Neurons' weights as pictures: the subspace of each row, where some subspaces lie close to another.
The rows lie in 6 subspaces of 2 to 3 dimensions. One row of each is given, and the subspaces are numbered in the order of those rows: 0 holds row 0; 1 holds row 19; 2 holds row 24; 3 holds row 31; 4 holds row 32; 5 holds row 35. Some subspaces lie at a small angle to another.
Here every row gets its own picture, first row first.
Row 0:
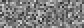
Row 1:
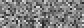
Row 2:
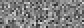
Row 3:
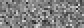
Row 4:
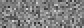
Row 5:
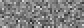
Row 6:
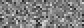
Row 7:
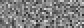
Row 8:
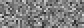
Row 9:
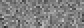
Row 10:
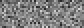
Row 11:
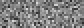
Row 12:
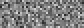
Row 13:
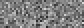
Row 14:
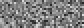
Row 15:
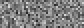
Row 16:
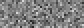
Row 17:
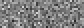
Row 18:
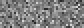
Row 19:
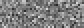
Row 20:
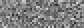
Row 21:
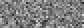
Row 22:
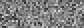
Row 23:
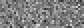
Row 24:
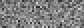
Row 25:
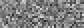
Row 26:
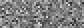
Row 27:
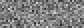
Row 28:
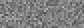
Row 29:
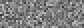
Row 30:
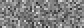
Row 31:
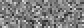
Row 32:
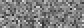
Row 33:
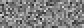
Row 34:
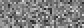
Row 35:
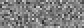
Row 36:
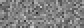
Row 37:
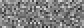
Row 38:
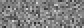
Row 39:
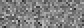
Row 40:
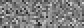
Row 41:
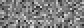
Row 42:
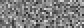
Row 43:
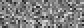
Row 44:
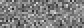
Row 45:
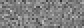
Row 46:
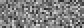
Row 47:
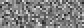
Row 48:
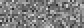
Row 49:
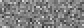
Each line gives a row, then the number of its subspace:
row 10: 2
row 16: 2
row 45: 5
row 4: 4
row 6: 4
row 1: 4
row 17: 5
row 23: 1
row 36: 2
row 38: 4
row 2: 0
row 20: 1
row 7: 3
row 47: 5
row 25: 1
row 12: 5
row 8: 0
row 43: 3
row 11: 5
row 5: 2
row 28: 0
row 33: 0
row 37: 2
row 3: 1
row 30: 3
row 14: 3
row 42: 3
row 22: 0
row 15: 5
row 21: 4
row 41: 2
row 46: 3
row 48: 1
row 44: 1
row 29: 0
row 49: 2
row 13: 0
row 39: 4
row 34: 2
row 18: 1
